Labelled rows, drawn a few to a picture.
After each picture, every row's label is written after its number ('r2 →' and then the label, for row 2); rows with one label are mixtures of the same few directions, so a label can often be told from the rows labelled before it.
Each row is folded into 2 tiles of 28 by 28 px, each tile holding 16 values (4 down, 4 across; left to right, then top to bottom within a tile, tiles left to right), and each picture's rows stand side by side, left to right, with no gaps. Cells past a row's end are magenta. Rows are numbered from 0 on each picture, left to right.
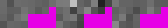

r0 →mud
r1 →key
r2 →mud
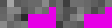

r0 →mud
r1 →mud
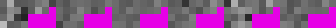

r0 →mud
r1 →mud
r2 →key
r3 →key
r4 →mud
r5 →key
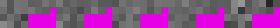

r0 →key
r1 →mud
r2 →mud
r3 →key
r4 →key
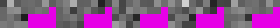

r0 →mud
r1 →key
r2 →key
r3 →key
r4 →mud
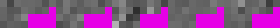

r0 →mud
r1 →key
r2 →mud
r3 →key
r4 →key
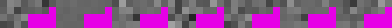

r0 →key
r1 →key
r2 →mud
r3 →key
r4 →key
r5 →mud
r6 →key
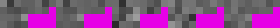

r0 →mud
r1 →mud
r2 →mud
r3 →key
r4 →key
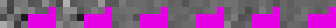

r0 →key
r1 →mud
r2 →mud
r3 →key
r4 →mud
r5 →mud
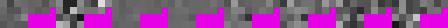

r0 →mud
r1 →key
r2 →mud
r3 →mud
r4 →mud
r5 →mud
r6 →mud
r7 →key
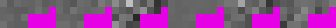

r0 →mud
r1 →key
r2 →key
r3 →mud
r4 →key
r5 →mud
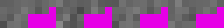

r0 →mud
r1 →mud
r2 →mud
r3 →mud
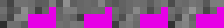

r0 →mud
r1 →mud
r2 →mud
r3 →mud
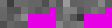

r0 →mud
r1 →mud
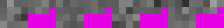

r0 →mud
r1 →mud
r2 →key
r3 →key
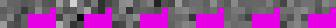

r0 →mud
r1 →key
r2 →key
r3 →mud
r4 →mud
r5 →mud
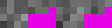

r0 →key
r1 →mud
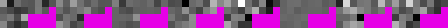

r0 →mud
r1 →key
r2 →mud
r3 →key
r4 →key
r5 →key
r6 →mud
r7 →key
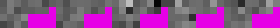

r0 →key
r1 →mud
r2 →key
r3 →mud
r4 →key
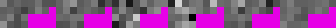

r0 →mud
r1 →key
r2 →key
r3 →mud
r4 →key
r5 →mud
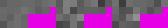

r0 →mud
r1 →key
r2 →mud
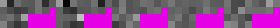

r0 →mud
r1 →mud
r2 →key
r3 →mud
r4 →key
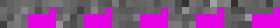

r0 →mud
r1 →mud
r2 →mud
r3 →key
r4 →mud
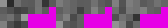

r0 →mud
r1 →mud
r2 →key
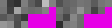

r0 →key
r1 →mud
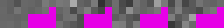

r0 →key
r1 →key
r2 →key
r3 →key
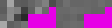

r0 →mud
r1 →mud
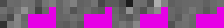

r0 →mud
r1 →key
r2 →key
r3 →mud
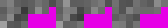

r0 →mud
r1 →mud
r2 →key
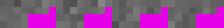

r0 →key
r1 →key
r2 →mud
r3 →mud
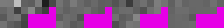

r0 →key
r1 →key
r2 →key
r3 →mud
